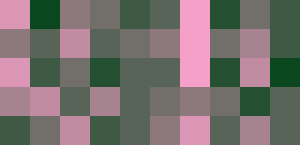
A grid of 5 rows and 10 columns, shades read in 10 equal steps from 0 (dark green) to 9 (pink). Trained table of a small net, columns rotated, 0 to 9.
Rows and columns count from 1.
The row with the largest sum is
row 2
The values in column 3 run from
3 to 7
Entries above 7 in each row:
2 1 2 0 1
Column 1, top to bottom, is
8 5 8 6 2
